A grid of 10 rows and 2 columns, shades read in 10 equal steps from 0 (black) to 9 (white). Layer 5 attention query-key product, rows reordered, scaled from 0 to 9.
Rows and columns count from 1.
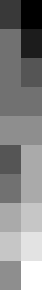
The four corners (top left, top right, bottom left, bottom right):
2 0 5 9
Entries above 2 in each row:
0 1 2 2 2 2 2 2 2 2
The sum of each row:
2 5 7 8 10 9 10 13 15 14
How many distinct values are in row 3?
2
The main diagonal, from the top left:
2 1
